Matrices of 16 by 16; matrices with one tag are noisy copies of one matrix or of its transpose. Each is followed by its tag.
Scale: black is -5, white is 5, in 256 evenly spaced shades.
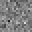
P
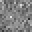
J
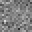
J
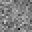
J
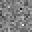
P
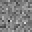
P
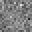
J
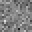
J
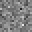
P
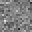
J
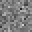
P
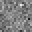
J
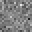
J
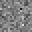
P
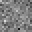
J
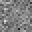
J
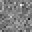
J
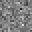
P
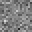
J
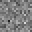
P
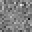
J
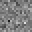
P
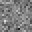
J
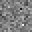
P
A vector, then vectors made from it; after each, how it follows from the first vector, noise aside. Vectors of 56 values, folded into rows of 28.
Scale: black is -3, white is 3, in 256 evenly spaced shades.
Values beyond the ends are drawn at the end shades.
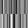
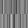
shrunk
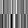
negated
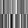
negated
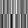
negated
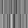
shrunk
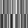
negated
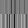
partly zeroed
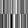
negated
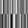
negated
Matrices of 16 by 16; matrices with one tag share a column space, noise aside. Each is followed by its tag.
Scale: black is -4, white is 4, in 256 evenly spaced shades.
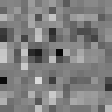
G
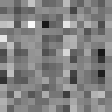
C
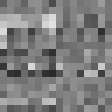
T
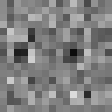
G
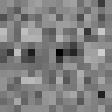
G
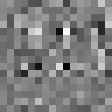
T
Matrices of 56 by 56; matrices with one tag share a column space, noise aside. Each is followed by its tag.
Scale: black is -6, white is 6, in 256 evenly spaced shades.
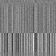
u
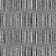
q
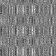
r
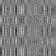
r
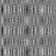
r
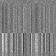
u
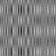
r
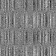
q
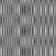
r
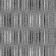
q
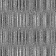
q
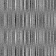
q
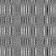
r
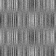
q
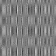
r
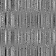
q
